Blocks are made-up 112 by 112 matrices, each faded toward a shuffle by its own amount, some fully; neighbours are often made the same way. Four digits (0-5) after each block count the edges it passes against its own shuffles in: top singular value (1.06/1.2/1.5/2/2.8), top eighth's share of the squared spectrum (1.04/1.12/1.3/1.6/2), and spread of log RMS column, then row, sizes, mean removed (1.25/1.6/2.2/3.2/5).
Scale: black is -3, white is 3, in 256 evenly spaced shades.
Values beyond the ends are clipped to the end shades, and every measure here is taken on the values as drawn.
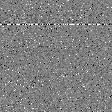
4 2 0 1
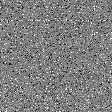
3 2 0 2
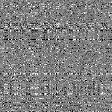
4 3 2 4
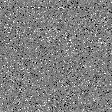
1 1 0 1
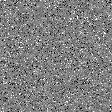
2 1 0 1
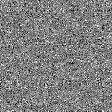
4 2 1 1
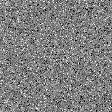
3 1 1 0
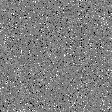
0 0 1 0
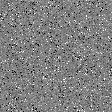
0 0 1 0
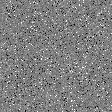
0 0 0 0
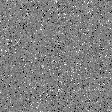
1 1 1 0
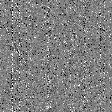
2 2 3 0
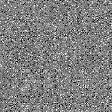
4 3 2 2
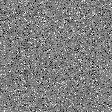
3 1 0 0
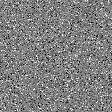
3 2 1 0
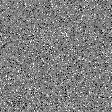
3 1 0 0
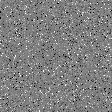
0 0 0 0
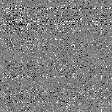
2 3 3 3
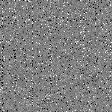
2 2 2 1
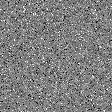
0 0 0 0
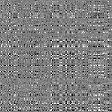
5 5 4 4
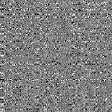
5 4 2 3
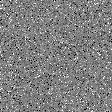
2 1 0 0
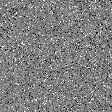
2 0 0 0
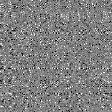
4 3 2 2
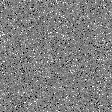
1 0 0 0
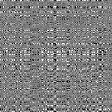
5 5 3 4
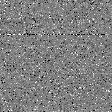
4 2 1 1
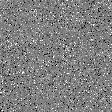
1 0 0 0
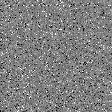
3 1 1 1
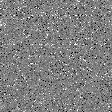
3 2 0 1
